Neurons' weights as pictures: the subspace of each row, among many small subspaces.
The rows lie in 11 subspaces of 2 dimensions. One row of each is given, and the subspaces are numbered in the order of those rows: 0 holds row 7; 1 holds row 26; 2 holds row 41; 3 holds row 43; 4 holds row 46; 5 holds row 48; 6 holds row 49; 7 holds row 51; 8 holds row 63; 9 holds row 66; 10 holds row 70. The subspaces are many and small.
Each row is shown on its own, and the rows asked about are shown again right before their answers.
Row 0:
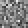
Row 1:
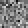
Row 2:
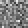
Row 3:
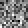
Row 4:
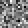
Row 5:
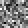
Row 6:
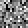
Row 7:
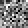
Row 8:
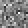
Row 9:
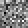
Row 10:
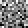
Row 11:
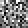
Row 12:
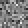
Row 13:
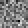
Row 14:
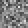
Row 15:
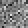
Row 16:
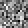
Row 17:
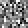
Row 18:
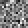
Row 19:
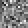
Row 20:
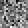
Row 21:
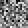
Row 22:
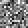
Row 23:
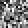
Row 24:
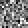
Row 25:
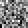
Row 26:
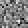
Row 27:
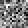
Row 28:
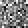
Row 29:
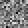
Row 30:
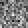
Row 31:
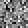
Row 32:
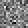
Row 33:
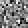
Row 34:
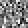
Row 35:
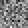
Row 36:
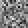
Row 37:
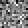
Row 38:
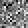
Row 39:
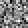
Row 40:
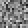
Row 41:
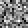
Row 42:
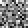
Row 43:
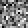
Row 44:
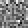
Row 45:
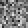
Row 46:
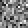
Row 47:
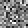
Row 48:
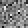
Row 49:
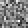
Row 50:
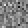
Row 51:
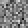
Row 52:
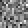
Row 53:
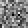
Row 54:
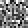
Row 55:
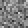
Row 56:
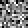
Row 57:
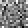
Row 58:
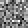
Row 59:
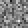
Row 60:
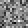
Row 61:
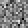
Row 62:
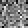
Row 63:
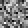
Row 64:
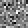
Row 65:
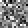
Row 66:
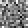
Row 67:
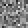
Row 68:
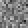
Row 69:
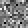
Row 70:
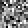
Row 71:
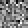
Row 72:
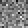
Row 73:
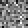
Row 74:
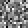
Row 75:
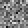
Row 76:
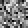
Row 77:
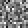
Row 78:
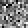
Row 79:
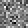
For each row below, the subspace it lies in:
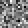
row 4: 2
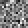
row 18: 7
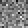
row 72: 8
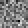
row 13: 6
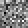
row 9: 0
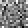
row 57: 9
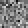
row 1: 6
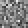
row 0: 6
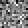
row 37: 9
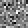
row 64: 1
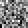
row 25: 3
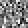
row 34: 7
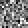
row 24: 1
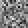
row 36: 10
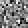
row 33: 1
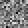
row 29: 1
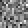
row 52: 4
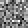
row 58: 6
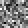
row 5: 8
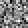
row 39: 2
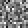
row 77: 4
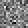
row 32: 2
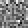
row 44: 5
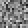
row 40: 4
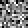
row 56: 9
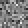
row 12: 9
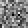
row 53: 3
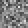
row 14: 10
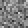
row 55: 8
